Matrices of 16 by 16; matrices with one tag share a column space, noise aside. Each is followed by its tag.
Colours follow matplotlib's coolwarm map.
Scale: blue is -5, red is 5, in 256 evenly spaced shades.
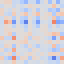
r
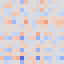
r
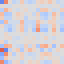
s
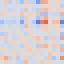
r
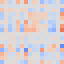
s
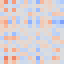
r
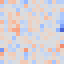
s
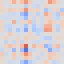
s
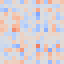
s
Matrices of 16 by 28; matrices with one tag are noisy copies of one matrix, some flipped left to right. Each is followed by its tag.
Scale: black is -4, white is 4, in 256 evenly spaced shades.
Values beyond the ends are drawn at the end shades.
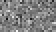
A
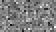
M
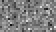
M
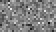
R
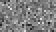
R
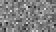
R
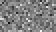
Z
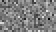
A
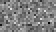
R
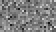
M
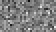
M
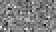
M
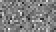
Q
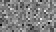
R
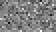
Z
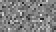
Q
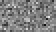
M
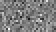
Q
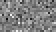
A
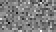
Z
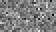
A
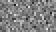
Q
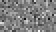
A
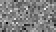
R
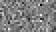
Q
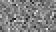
Q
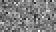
A
